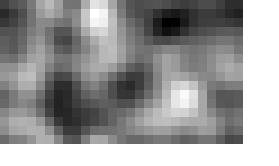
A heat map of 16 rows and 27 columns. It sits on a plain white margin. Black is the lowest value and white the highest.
No single row or column stands out from its neighbours. The halves do not mirror each other. Overall the values sit about 50% of the way up the scale. The field is mottled with small blotches. The histogram is bell-shaped. The ninth with the lowest average is the top right.
